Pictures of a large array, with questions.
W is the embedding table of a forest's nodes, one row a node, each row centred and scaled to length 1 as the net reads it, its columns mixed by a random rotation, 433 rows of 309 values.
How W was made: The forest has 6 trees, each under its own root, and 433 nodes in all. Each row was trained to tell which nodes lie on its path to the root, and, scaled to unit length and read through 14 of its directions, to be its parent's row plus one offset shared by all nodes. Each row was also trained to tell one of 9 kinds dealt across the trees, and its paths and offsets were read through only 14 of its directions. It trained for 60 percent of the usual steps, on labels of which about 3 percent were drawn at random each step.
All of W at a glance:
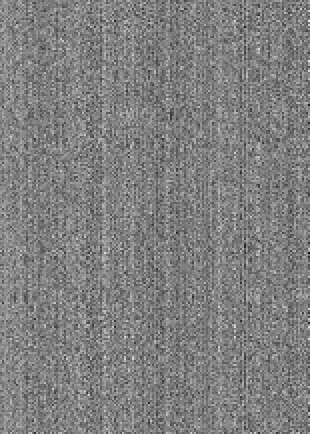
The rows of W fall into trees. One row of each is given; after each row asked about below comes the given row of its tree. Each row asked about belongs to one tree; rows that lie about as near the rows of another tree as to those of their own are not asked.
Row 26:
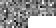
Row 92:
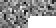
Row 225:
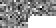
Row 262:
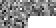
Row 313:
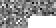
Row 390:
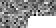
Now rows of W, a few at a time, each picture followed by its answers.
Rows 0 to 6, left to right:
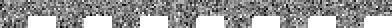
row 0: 262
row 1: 390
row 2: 262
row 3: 225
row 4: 225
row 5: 92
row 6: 225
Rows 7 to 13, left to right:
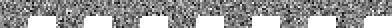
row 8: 92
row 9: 390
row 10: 26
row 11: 26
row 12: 92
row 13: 92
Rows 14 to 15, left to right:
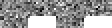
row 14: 225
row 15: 225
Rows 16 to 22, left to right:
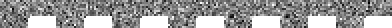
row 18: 92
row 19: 92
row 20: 26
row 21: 26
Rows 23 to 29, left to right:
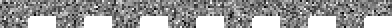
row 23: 262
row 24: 262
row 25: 262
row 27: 92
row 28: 262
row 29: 26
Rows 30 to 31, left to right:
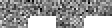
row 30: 225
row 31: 262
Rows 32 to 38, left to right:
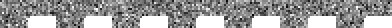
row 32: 390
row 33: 262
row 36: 225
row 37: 92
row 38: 92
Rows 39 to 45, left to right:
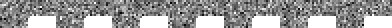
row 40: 313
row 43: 262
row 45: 262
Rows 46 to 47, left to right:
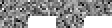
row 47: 92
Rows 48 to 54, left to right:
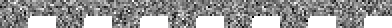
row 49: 262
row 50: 313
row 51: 92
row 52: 390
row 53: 262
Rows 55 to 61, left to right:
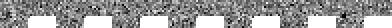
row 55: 92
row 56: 390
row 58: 262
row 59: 390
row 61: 92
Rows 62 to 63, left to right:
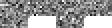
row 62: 390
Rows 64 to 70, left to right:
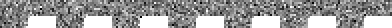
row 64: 262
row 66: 390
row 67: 262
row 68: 390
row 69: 92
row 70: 92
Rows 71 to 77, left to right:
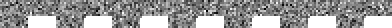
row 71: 26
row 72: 225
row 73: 92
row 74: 92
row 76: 262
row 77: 92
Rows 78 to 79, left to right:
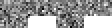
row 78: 92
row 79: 26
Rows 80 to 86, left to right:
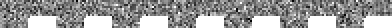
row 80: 92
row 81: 26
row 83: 225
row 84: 225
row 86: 390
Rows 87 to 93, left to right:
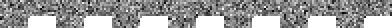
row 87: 225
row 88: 262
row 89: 92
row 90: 225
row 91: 225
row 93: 225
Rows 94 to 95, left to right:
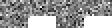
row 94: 225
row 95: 262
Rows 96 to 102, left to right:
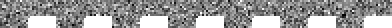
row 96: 262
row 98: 390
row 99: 390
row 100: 262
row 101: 390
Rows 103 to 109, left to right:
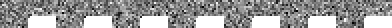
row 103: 313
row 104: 225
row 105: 92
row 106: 390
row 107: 390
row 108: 26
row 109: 26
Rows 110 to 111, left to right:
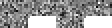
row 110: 26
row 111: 26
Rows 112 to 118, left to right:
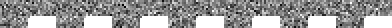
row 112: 262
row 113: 262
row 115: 26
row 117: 26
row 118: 262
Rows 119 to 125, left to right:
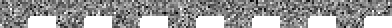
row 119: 92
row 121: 390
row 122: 313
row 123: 225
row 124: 225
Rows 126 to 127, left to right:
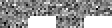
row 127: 225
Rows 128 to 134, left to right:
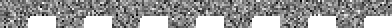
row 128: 390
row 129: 390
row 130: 390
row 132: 390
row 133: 26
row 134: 225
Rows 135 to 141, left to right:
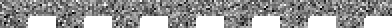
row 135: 262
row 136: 262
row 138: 262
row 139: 225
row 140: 225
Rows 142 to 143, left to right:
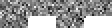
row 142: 262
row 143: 225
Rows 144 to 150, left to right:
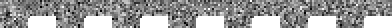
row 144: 92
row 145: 225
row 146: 225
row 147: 26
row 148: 390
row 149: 92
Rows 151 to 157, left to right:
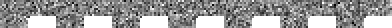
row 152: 26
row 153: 262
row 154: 225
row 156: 26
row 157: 390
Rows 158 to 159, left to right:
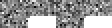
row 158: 390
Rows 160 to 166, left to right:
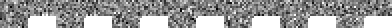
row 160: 225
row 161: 26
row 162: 390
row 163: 225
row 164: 262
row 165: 262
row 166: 92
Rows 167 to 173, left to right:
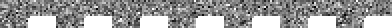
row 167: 225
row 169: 26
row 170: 390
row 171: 92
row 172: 390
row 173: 313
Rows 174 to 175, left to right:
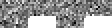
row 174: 262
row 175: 92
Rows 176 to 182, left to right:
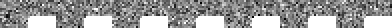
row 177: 390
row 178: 26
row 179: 313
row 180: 390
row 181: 390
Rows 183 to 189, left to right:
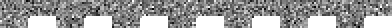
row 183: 225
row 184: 225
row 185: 313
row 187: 225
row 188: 390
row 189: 262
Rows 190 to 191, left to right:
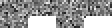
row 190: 26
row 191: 262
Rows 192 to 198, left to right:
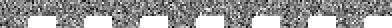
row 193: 225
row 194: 225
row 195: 390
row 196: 390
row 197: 26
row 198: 313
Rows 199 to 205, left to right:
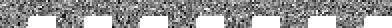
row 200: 92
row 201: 390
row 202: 390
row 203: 262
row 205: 262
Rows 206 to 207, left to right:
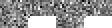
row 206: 262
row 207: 262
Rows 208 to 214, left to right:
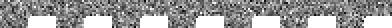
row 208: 262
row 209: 390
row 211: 390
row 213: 262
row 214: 390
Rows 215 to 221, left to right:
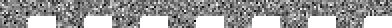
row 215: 390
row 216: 390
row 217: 92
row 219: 262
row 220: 262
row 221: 313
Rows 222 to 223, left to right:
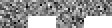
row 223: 225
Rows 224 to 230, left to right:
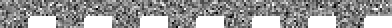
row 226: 26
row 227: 262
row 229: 26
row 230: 262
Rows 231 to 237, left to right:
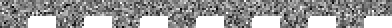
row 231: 390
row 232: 262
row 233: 92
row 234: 225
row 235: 390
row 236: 92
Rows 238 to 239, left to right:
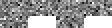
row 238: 26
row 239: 225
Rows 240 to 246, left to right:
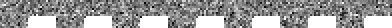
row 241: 225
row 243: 262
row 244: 92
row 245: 262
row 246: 26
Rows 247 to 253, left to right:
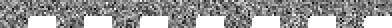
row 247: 225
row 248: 26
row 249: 262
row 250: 26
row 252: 313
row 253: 390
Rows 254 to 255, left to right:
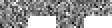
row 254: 262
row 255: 92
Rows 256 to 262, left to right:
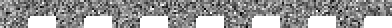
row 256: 225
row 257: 225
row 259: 225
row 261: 92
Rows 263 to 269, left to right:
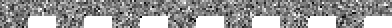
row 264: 92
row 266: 225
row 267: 262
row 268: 390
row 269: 262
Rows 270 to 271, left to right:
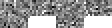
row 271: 313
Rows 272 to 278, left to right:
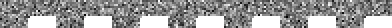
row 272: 390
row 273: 26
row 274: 262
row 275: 225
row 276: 390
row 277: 26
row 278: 225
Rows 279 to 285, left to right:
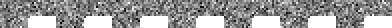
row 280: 390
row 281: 225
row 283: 390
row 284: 225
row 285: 262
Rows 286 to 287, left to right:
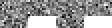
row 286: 390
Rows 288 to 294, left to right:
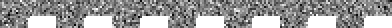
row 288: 313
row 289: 390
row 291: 26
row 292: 92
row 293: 390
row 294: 262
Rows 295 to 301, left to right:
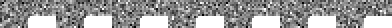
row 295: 92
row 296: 225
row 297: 262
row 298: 92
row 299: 262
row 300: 92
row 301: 390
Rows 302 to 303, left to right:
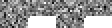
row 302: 390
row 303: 225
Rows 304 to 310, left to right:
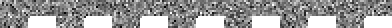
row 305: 313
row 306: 26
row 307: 390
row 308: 262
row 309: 262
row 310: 26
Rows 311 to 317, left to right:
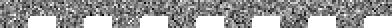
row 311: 262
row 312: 390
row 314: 390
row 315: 225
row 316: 262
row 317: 225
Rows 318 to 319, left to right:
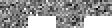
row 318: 262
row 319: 225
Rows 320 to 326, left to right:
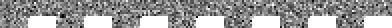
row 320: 390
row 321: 26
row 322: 92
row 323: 390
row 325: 262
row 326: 262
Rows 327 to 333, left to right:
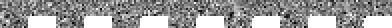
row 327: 26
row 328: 26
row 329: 92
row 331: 92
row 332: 26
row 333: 390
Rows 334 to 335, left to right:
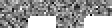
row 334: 225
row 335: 390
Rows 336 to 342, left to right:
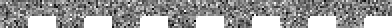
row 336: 26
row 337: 262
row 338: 262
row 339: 262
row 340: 26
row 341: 225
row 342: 225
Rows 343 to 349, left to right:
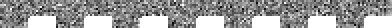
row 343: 225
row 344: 313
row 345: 390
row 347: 313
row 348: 26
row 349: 92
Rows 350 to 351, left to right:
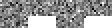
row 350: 26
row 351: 225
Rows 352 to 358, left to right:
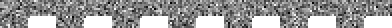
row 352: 225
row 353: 390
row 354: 390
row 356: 262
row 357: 313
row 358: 262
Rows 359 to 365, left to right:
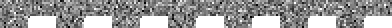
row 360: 390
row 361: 262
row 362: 390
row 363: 225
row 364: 262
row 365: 262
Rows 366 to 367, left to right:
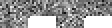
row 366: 92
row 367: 313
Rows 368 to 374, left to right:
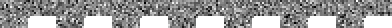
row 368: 92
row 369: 262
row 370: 262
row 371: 225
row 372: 92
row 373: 390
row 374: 390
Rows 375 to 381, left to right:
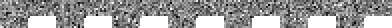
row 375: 225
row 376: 225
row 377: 262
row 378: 92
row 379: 225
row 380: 92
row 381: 92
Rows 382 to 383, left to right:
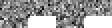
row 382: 225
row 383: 92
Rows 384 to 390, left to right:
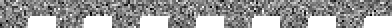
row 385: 390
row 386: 26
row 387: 262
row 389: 262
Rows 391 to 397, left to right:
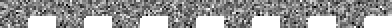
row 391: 225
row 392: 262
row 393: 390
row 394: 262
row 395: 262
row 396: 390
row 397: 92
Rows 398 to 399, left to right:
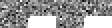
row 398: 225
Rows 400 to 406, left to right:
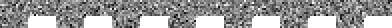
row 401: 225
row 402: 262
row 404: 313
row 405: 390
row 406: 92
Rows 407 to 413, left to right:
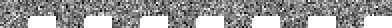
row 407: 225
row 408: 225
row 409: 313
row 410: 390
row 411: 390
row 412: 262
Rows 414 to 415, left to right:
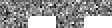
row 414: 26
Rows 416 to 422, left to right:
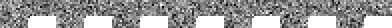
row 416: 313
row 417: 92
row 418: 262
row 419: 92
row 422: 262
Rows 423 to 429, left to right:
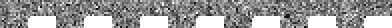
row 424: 262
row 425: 26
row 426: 92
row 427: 262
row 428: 26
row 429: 225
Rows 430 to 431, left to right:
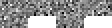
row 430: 390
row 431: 26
